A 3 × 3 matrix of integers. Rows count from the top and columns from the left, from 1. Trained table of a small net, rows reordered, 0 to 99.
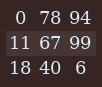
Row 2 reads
11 67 99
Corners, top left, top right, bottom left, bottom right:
0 94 18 6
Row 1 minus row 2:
-11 11 -5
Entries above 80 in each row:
1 1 0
